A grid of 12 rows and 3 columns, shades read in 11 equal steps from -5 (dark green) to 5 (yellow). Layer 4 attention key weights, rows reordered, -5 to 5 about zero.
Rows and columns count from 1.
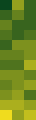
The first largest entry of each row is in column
2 2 1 1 2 3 3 1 3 2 1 1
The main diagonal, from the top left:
-5 -1 -3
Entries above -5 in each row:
2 3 3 3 3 3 3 3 3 3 3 3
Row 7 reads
-2 -2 2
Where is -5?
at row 1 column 1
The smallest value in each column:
-5 -3 -3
